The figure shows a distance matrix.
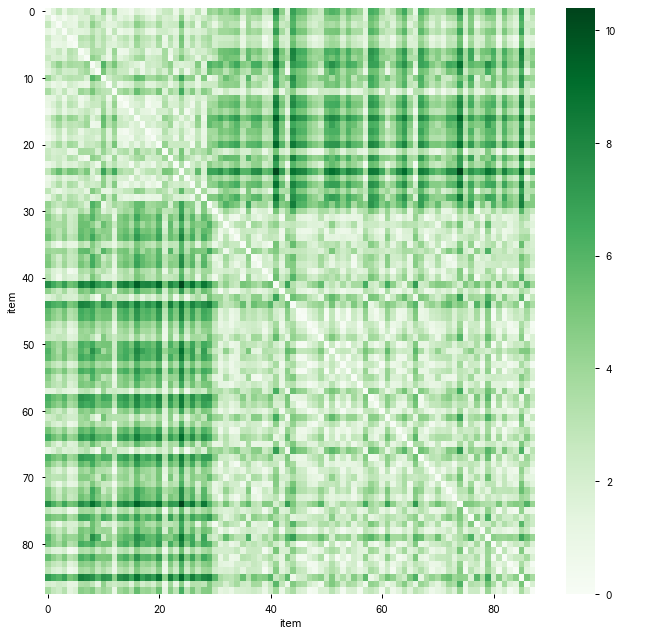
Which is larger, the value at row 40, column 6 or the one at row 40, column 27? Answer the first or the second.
the first
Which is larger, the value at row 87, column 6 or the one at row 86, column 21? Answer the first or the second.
the first
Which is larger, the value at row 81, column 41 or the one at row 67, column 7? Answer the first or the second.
the second
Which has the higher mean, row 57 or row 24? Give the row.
24
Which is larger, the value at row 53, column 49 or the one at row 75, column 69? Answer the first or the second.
the first
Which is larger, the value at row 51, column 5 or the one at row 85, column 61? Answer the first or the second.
the second
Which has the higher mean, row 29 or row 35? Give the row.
29
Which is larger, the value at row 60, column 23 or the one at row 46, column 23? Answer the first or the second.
the second
